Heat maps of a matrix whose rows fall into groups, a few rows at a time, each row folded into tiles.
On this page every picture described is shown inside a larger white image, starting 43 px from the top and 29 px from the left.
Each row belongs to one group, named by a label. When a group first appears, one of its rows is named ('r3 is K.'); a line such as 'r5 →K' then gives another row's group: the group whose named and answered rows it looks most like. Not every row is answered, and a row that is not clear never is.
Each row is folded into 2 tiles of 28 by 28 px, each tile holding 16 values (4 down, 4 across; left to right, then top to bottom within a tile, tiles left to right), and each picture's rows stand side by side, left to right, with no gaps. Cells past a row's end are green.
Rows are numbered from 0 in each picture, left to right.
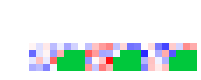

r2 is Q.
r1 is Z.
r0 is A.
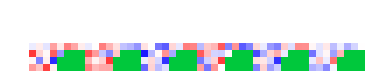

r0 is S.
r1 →Z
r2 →Q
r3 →Z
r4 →Q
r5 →A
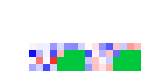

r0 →A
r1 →Q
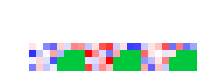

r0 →Q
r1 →Z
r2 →Z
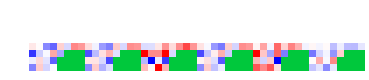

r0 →Q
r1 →Q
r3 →Q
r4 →S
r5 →A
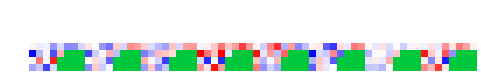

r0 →A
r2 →Q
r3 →S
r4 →Z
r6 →A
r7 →S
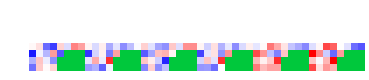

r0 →Q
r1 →A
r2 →Q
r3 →A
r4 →Z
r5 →Z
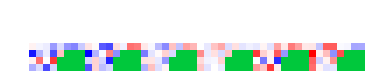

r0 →A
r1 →Q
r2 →Q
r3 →Z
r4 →S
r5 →Z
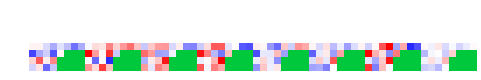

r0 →A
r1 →S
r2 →Z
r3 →Z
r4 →Q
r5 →A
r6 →Z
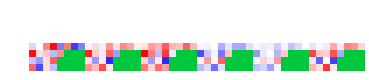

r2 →S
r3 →A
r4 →A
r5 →S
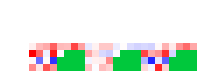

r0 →S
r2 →S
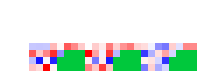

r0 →S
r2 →Q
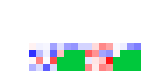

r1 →Z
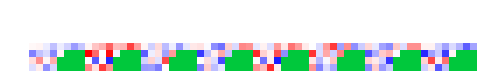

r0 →A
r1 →S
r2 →A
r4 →S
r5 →Z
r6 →Q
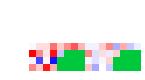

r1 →Z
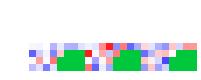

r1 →Z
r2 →Q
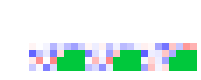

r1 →A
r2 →Q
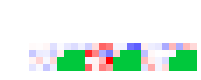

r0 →A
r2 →Q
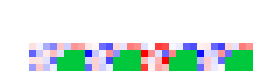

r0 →Q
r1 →Q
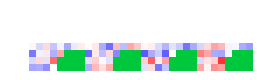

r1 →Q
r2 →A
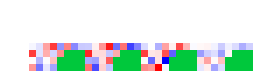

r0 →Z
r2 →S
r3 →A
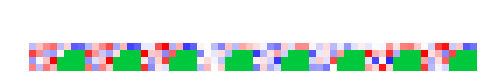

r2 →Z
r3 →Q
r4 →Q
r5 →A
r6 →S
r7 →Z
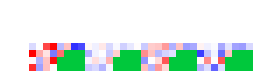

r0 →Z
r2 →Z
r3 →A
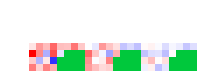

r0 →S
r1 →Z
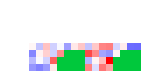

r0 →A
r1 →Z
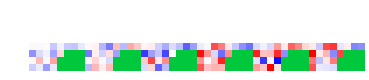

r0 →A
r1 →Q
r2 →A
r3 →Z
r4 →S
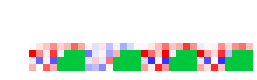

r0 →S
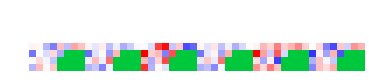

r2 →Z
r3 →A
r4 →S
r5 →Q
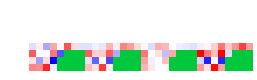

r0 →S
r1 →S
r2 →Z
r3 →S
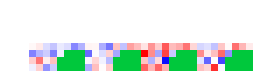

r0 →A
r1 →Q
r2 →S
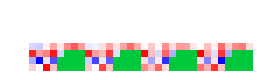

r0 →S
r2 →S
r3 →S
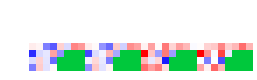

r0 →Q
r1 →Q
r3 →S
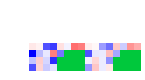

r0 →Q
